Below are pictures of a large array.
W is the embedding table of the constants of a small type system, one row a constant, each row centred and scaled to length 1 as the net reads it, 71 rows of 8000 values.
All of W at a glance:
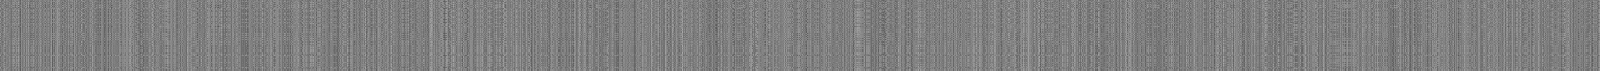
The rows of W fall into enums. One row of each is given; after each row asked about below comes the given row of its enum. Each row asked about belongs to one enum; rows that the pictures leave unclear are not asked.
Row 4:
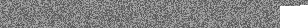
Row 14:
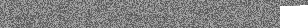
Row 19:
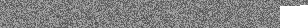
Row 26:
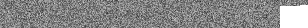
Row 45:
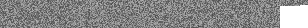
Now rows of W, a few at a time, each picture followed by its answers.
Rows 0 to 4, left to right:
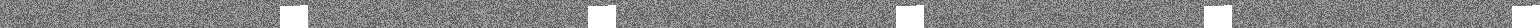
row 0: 14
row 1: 19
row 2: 4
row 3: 14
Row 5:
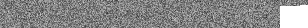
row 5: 26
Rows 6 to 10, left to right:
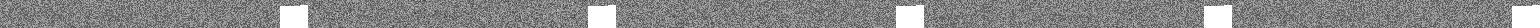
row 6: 4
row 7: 26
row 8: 19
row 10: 4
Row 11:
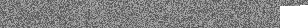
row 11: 45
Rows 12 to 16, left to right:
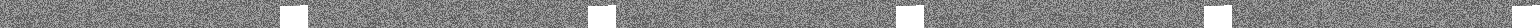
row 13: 19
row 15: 14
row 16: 45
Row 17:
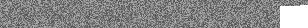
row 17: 4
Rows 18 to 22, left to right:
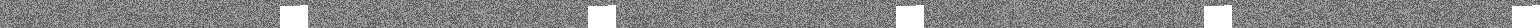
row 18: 14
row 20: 14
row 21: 45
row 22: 19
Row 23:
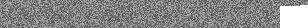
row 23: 4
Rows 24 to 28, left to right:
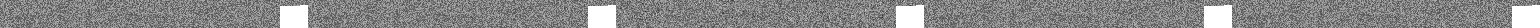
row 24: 14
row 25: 14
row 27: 14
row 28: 14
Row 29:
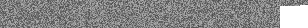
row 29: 45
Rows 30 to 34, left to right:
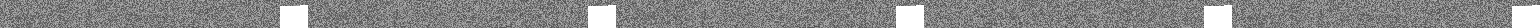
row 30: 14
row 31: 45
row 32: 45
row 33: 19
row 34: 14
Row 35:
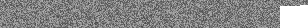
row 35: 19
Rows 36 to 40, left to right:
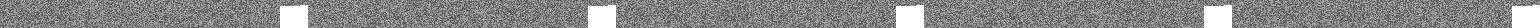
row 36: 45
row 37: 19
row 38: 4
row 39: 19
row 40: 4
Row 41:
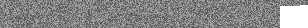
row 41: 14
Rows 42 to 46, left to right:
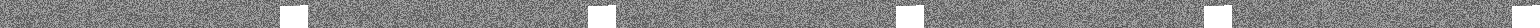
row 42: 14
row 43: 4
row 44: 14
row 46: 45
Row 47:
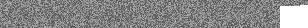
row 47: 4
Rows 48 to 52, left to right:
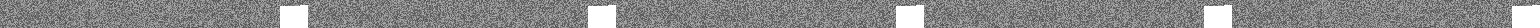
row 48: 45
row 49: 4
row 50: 4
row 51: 4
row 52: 45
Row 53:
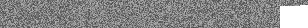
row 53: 45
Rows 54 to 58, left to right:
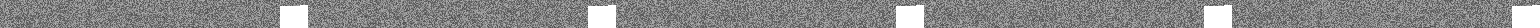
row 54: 14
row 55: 19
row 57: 4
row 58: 45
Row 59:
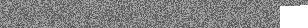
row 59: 4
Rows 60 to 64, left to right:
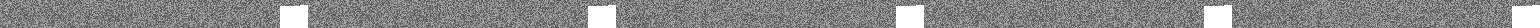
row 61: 4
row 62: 14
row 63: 4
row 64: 45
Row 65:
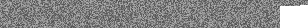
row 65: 4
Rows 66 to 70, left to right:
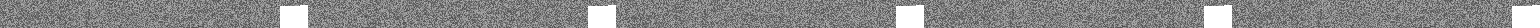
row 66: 45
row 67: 19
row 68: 14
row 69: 45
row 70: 45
